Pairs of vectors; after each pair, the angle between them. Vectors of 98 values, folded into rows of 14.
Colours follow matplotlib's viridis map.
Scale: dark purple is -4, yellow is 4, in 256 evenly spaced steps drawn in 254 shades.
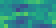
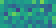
partly aligned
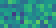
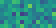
partly aligned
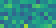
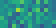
orthogonal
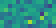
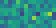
orthogonal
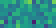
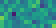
orthogonal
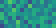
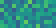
nearly opposite
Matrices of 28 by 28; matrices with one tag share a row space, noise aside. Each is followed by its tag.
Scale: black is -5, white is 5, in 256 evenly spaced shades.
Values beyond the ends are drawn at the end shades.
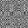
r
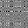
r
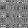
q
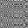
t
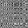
t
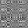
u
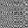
t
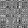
q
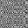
t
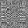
u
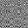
r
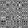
q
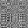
u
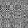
r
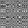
q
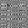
u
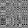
q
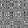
r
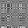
u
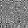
r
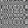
t
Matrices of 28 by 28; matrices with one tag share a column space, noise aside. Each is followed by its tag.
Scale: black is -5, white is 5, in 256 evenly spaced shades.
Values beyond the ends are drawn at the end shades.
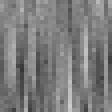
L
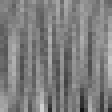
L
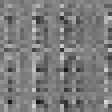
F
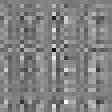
F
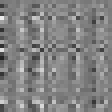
F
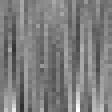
L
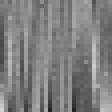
L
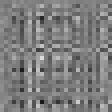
F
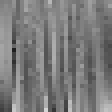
L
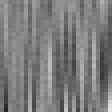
L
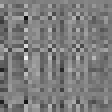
F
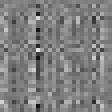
F
